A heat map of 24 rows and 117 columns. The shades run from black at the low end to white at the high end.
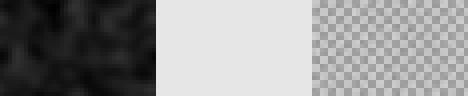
The table splits into one row of 3 panels. Panel 1,1: very low, blotchy, faint in contrast. Panel 1,2: very high, flat. Panel 1,3: high, checkered.
